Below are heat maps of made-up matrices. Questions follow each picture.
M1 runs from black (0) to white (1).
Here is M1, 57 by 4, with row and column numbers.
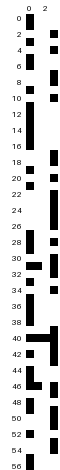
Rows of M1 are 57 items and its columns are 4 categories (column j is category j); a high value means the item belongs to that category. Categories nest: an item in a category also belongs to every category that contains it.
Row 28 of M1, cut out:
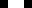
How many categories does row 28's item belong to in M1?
2
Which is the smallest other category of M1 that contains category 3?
1
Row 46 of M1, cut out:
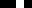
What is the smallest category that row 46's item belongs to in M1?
2
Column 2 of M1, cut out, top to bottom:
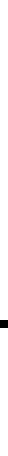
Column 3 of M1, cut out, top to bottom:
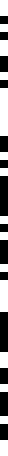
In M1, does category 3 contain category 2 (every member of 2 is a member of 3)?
no
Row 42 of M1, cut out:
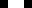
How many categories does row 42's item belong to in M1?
2
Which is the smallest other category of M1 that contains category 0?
1
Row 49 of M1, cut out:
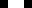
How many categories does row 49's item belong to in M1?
2
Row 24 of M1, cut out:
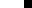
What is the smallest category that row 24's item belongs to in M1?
0
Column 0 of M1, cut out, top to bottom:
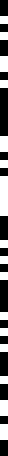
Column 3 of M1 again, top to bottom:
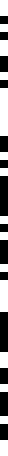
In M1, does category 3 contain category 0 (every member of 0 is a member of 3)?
no
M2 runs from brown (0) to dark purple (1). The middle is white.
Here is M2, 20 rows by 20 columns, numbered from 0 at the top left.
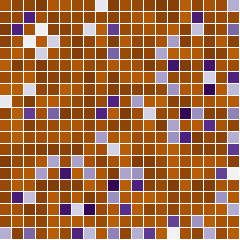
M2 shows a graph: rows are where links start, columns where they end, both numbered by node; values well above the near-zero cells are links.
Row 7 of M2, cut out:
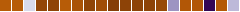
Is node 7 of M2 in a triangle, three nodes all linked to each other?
yes
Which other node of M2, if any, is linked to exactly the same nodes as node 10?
node 5
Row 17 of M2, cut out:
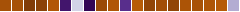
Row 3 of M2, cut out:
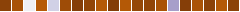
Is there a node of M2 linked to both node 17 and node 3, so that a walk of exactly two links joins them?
no
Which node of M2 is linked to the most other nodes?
node 19
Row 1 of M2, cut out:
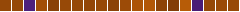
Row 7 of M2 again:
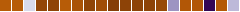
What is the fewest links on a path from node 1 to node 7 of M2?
2
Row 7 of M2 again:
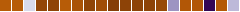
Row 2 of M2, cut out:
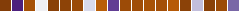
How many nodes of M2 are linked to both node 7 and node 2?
1
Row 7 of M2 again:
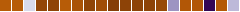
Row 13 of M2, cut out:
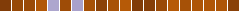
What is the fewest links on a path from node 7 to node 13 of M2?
3
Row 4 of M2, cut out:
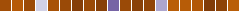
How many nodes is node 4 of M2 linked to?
3
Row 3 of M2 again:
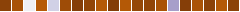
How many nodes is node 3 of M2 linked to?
3
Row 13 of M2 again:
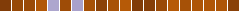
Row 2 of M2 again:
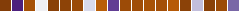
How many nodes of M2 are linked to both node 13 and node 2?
0
